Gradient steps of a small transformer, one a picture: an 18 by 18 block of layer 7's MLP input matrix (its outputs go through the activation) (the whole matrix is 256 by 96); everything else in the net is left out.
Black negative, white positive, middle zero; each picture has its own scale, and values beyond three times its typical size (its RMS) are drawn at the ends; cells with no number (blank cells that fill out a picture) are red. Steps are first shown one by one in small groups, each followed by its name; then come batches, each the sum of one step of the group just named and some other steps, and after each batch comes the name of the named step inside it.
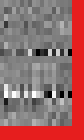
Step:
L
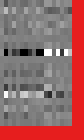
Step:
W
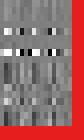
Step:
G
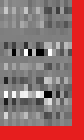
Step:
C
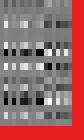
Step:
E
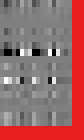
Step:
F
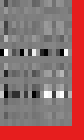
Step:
W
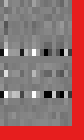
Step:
L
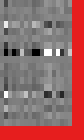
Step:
W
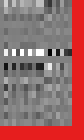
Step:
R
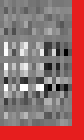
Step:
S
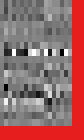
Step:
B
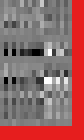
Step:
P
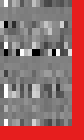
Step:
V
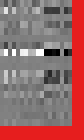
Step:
P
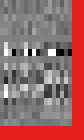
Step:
S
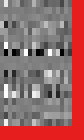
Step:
V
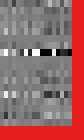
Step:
B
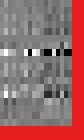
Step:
S
